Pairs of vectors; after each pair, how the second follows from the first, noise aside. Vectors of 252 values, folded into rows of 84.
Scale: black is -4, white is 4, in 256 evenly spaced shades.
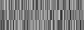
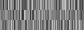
reversed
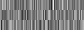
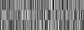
negated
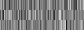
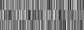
negated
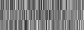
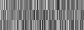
reversed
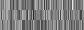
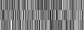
reversed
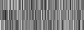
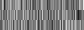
reversed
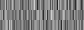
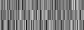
reversed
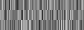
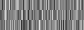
negated
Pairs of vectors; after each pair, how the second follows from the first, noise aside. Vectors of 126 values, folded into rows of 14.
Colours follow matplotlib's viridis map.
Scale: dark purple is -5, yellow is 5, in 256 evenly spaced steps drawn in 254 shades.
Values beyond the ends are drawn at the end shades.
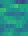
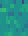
partly zeroed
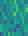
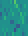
partly zeroed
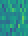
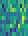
scaled up
